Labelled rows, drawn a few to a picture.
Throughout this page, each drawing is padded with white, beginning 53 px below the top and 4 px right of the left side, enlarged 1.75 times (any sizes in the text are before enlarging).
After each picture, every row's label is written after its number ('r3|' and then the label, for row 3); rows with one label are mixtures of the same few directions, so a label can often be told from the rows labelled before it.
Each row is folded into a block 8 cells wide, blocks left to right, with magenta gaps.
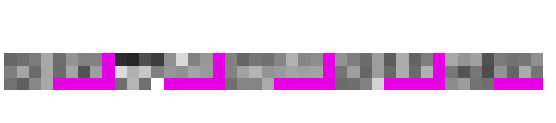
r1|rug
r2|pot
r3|pot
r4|rug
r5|rug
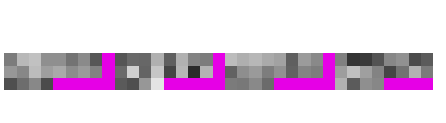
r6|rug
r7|rug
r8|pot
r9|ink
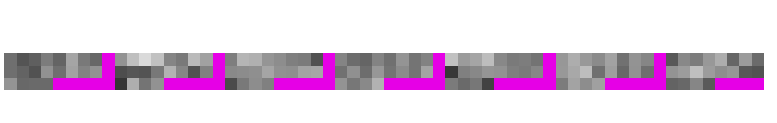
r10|pot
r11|ink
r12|rug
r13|rug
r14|pot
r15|pot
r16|rug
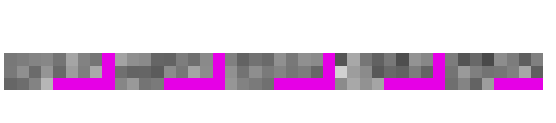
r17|rug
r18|rug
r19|rug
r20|pot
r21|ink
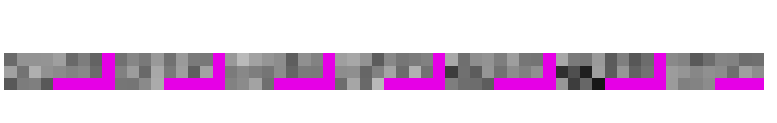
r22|rug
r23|rug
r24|pot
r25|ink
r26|pot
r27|pot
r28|ink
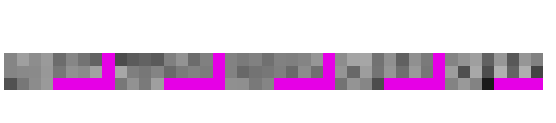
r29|rug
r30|pot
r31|rug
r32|rug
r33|rug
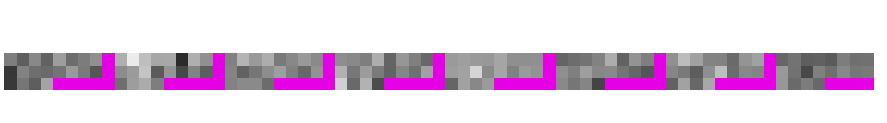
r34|ink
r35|pot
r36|ink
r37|ink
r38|pot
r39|rug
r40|ink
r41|pot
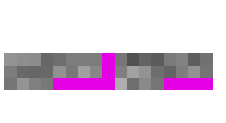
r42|rug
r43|ink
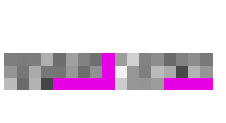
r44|ink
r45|ink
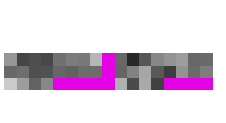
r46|rug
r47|ink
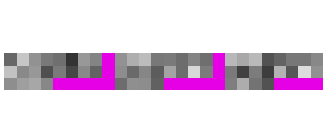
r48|pot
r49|rug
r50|rug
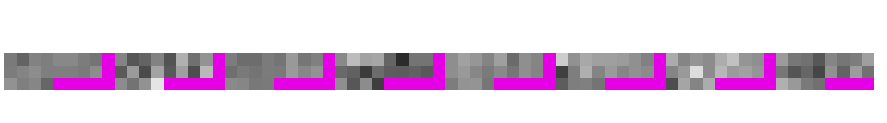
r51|ink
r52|rug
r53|pot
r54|pot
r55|pot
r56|pot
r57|pot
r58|rug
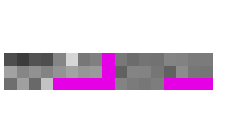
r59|pot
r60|ink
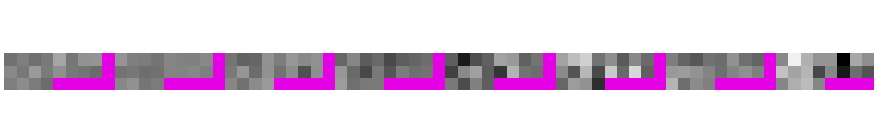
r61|rug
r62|rug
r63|rug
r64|pot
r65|ink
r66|rug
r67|ink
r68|pot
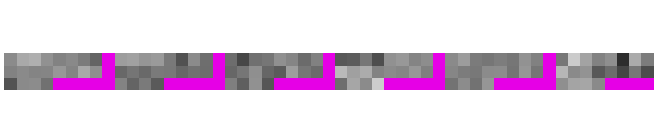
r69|rug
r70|pot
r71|ink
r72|pot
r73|ink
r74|pot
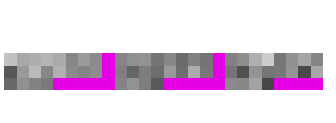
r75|pot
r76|rug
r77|ink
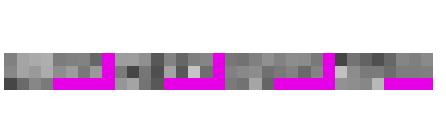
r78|rug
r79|rug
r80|ink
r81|pot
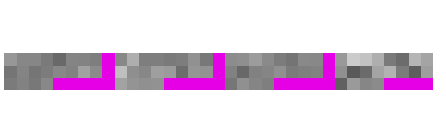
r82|rug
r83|ink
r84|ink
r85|ink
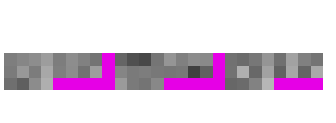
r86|rug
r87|rug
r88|rug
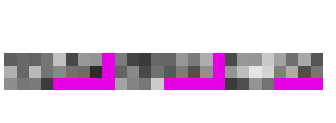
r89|rug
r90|rug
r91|rug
